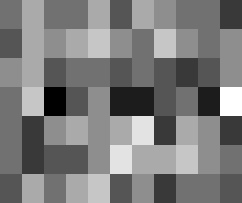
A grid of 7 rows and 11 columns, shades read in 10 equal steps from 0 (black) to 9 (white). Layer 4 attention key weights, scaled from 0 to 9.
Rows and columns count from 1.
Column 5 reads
6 7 4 5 5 5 7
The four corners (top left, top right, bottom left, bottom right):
4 2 3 3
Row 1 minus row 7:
1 0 0 -2 -1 0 1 3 0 0 -1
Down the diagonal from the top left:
4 6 3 3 5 8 5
